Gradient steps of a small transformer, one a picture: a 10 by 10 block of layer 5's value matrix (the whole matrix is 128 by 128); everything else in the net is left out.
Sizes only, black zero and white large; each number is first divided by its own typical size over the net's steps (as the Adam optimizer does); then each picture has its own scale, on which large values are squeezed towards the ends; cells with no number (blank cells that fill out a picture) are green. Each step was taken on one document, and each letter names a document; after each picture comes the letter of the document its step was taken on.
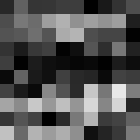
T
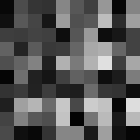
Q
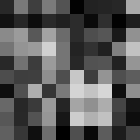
Q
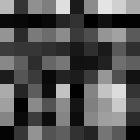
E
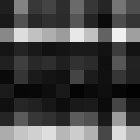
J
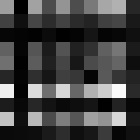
E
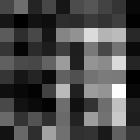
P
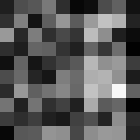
P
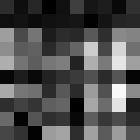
P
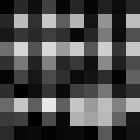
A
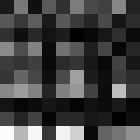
J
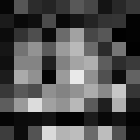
T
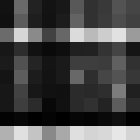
J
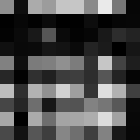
E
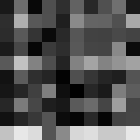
J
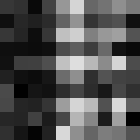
Q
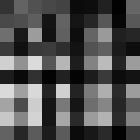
A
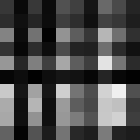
E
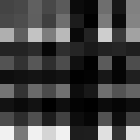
J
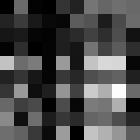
P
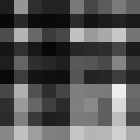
J
